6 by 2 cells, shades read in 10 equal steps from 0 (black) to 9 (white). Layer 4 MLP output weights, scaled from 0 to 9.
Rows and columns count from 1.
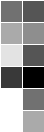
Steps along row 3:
down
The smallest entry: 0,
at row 4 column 2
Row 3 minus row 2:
2 -2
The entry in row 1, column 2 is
3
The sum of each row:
7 11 11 2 13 15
